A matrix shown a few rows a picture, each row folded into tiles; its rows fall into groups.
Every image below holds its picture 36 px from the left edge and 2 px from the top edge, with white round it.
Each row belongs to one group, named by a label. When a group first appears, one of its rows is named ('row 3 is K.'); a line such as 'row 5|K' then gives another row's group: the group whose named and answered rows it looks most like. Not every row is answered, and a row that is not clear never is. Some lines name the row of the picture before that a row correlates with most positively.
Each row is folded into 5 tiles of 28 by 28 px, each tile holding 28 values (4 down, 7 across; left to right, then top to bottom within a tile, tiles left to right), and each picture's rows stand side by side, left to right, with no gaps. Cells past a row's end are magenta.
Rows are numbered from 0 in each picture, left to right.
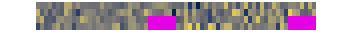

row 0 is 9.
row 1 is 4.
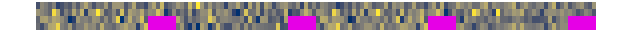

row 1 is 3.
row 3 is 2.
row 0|4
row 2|4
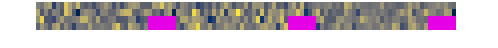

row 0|9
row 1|4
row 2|9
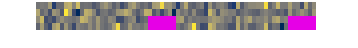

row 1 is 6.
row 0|9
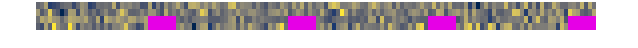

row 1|2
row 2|2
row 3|4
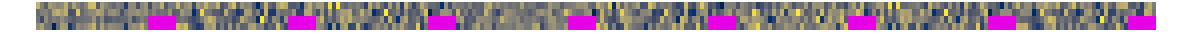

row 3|9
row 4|3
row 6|3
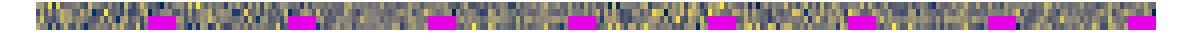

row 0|3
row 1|3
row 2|9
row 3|6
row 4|4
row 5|4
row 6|6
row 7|9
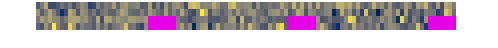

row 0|6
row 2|3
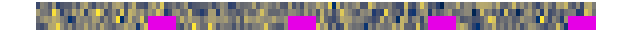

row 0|4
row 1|6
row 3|3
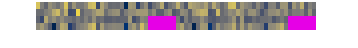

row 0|2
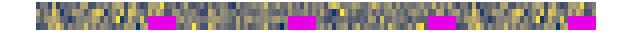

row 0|4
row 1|6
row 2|2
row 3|4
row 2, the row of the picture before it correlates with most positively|1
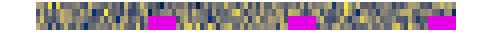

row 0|3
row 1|4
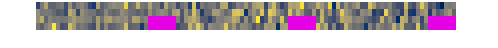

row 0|6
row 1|4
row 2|3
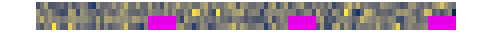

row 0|6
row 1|2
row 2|9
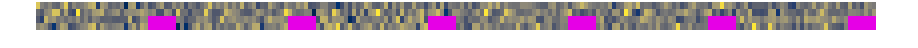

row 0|2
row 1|9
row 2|4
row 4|9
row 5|6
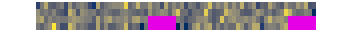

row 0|6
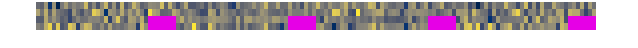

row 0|4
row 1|6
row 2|2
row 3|4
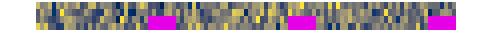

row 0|3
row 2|3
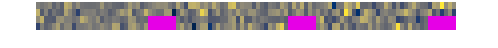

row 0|9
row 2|9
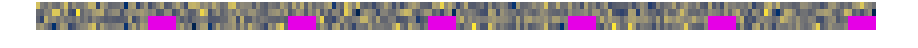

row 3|6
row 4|6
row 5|9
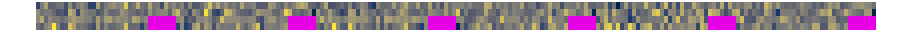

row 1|9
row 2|6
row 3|9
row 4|4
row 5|9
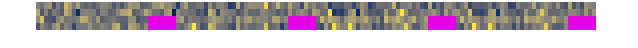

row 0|9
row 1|6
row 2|6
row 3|6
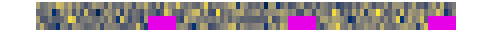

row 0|3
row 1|2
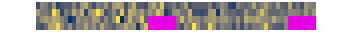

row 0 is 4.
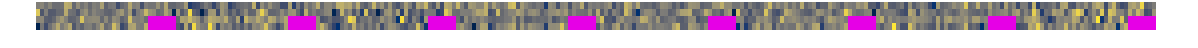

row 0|9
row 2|3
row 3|2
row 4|9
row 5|9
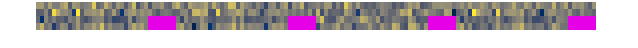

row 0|2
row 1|2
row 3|2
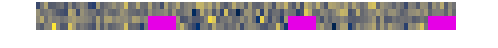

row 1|3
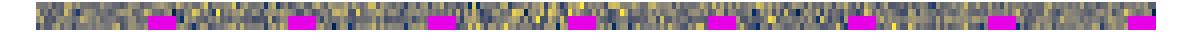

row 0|9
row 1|2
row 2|2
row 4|2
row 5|3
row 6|6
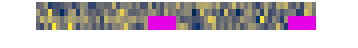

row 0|6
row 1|3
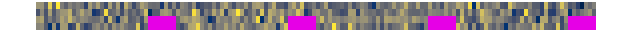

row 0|3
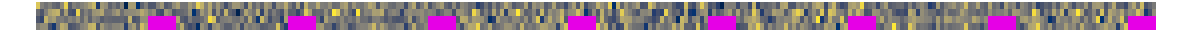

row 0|2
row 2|2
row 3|4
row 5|4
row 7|4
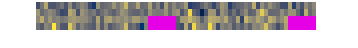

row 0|6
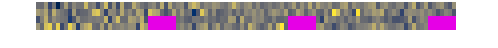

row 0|4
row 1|2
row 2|2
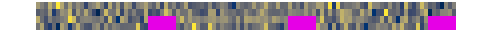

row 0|3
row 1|6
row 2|3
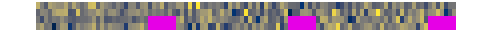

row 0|2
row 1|3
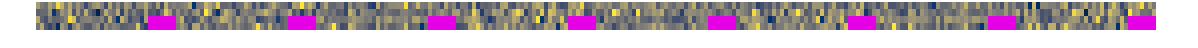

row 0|3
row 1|9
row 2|6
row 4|2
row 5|4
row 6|6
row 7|4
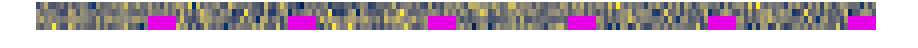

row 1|3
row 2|6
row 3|2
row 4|3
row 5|3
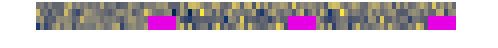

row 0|9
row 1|2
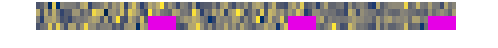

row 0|4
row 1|4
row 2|6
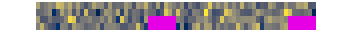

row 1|9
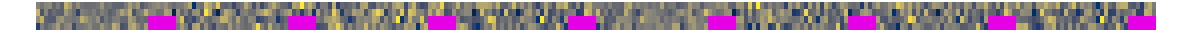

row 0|9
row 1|9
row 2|4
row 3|3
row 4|9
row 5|3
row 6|3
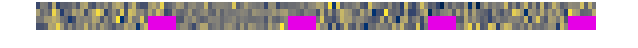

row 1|2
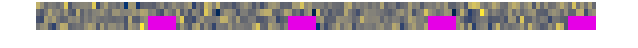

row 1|9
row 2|9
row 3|2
